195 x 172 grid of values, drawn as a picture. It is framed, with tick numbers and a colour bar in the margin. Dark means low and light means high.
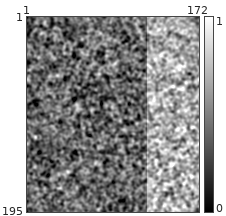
The field is mottled with small blotches. On average the colour sits 50% of the way up the scale. The values follow a bell shape. The right part is higher, past a seam about 70% of the way across.
